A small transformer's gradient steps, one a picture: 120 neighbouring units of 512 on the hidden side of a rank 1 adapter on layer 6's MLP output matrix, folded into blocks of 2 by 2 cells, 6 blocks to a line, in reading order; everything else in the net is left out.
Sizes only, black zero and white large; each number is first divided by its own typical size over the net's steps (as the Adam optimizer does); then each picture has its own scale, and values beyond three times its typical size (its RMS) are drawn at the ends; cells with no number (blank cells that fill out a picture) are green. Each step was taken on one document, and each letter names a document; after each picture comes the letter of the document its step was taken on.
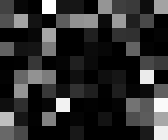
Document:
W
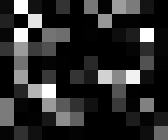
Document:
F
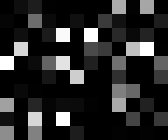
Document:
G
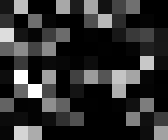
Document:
F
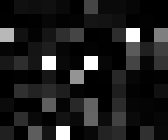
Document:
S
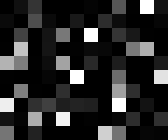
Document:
G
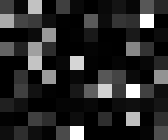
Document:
W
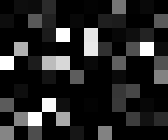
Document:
G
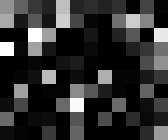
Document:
W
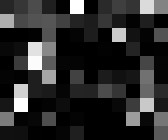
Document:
W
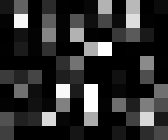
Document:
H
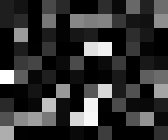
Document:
H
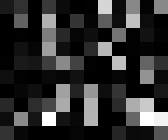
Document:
H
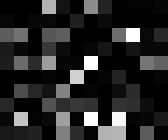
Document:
S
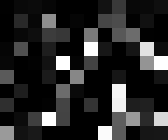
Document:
G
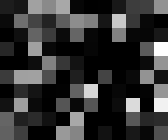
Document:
W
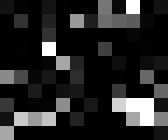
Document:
H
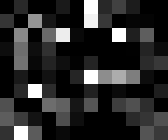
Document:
F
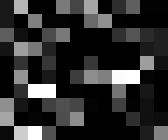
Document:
F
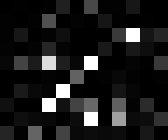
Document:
S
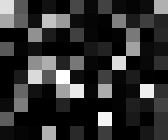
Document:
W
